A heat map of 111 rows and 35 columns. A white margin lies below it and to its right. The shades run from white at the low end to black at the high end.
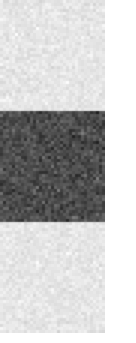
It is made of 3 by 1 panels. Panel 1,1: very low, fine-grained, faint in contrast. Panel 2,1: high, fine-grained. Panel 3,1: very low, fine-grained, faint in contrast.
